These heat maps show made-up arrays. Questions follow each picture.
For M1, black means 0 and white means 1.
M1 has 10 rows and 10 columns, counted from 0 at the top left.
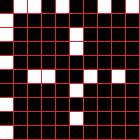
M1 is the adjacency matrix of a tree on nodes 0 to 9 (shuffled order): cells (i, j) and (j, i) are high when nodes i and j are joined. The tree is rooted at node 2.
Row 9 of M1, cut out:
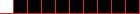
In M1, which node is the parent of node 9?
0
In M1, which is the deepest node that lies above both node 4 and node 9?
0
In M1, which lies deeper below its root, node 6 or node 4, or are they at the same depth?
the same depth
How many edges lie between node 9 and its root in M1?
2
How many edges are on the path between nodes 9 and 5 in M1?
3
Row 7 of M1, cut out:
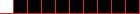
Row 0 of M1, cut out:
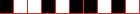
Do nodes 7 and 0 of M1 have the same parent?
no
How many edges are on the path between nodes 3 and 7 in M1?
4
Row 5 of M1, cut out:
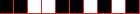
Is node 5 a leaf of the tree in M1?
no
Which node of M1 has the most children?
0
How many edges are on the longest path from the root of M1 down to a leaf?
2
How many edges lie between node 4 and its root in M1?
2
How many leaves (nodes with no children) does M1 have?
7
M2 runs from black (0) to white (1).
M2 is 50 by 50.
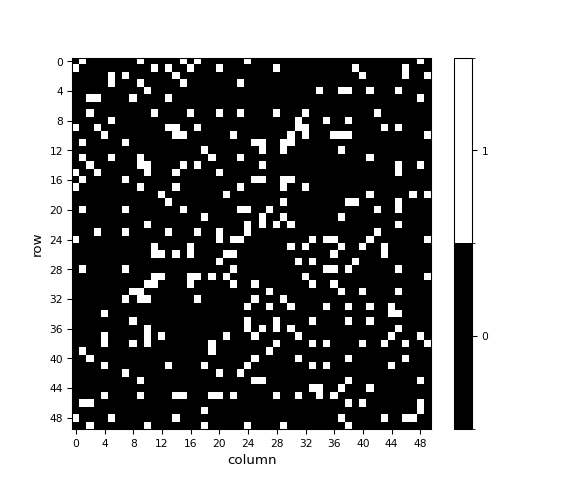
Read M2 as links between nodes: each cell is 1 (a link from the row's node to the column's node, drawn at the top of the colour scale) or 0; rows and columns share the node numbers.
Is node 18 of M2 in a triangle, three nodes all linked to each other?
no
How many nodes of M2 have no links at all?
1
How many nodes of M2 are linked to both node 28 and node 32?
1
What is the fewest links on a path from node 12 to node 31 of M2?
2
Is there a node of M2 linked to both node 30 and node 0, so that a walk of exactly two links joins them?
no
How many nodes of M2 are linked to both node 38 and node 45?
3
